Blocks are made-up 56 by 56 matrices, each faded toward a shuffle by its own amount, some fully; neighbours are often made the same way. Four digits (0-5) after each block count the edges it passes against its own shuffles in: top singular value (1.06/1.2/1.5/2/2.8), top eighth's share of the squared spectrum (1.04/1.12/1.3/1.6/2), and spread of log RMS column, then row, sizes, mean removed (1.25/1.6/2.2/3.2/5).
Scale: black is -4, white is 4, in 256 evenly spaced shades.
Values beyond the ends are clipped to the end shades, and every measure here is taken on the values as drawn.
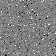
0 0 0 0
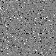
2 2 1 1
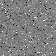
0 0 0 0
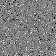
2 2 0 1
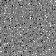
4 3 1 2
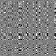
5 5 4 3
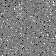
1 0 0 0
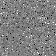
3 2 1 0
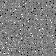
2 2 1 0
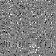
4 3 2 1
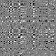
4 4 3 3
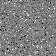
1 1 0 0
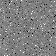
0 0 0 0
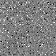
3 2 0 1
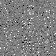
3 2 1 0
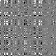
5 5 3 3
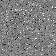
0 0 0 0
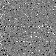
2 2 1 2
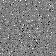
0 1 0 0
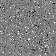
0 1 1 0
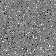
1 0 0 0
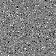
2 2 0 0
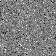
1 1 0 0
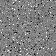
1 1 0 0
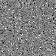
2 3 1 0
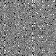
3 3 2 1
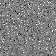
1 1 0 0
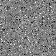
2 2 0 1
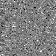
3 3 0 1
